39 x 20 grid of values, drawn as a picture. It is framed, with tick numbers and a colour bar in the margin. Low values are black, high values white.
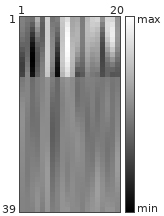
Overall the values sit about 50% of the way up the scale. The bottom part is calmer, past a seam about 30% of the way down. The grain runs up and down. A few values lie far out on both sides of the bulk. The halves do not mirror each other. The ninth with the lowest average is the top left.
